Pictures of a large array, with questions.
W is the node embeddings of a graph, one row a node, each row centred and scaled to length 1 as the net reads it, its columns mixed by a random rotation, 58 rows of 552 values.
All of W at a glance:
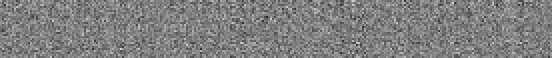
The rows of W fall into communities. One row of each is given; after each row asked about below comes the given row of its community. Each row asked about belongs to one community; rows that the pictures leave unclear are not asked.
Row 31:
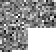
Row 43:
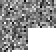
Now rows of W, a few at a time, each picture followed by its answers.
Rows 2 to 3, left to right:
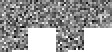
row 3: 43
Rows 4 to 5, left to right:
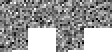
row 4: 43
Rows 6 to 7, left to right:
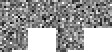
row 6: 31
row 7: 31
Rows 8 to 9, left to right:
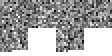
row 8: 43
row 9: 43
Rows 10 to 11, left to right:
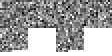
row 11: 43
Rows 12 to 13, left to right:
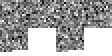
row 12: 43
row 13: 43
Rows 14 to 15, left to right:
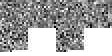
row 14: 43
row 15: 31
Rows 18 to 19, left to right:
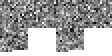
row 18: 31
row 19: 31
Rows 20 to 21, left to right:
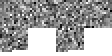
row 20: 31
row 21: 43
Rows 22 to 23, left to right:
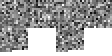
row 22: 43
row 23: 43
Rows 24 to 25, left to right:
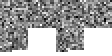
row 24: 31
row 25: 31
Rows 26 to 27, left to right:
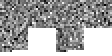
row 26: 43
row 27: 31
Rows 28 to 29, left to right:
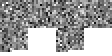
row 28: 31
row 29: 43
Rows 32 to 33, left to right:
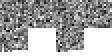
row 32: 43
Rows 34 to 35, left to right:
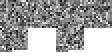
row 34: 31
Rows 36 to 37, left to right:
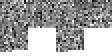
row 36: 43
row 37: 43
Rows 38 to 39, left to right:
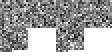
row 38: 31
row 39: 43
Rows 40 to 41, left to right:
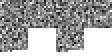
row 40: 43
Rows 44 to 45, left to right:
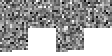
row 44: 43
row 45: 43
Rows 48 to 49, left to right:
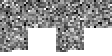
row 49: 31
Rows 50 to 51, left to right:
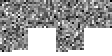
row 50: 31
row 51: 31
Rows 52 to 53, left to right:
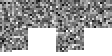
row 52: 43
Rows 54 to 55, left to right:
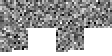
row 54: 31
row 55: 43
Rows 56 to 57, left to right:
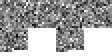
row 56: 31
